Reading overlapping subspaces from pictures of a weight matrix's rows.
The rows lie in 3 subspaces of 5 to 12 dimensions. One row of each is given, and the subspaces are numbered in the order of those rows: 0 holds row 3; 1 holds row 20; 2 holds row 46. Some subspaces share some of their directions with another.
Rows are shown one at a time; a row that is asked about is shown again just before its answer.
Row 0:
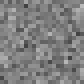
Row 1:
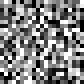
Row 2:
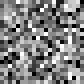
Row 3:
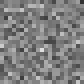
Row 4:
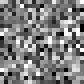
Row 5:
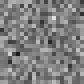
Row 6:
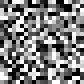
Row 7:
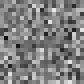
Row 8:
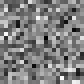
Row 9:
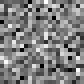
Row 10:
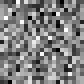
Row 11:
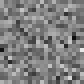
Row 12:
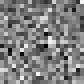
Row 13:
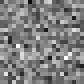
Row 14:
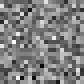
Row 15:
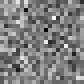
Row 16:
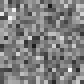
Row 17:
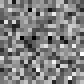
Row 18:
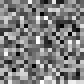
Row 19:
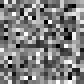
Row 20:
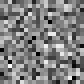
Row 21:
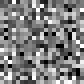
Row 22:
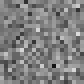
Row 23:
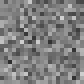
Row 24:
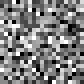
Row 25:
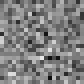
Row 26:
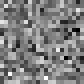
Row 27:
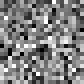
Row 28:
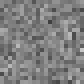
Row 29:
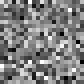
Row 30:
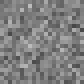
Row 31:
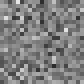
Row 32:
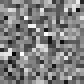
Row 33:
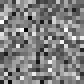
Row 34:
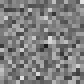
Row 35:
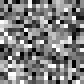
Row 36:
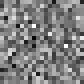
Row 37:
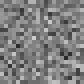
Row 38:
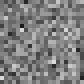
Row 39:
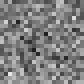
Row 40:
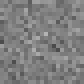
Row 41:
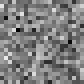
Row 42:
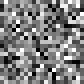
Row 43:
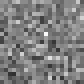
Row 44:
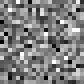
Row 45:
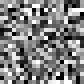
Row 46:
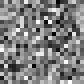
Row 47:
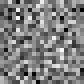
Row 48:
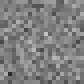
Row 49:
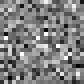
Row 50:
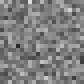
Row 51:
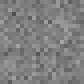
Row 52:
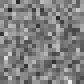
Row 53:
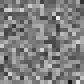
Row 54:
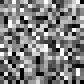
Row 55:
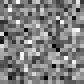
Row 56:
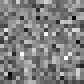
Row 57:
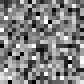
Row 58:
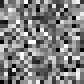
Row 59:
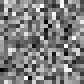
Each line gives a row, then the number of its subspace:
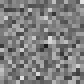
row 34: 0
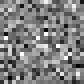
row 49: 1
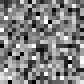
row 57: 1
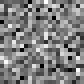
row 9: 2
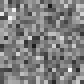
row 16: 2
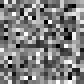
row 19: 2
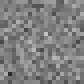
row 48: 0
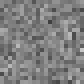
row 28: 1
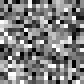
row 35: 0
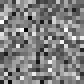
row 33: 2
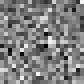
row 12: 1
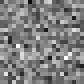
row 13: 1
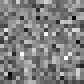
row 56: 1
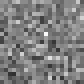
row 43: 1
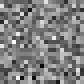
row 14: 2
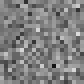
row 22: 2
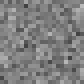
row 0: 2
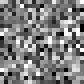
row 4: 1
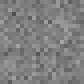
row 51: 2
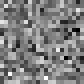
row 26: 1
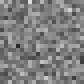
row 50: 1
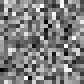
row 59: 2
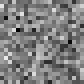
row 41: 2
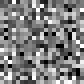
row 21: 1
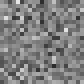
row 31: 2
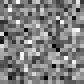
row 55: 0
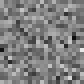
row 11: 2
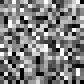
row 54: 0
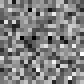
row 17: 0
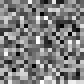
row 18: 2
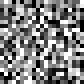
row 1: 1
